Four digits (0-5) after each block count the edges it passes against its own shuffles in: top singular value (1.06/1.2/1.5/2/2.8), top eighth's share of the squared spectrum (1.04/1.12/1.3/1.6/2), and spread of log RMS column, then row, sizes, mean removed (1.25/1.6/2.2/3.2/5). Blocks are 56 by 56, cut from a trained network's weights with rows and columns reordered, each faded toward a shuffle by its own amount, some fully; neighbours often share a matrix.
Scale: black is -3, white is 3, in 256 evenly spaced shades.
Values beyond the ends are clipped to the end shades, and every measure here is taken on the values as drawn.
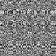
4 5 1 3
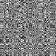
4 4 2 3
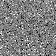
0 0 0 0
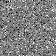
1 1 0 0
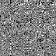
3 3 2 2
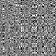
4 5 3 2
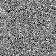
2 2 0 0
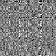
4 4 2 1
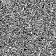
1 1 0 0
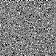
2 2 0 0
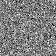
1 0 0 0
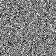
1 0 0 0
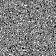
2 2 0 1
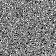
0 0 0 0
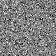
2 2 1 0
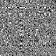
3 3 2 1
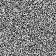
0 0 0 0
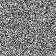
1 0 0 0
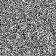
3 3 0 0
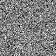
2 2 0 0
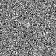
2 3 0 0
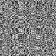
4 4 2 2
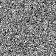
0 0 0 0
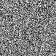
1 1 0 0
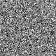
2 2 0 0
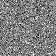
2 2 0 0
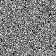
2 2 0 0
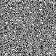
3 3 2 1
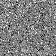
0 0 0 0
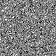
0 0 0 0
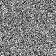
2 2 0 0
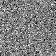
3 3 1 0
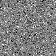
0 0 0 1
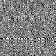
4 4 1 2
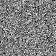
0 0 0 0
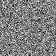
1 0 0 0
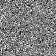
3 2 1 0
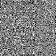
3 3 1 0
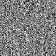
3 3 1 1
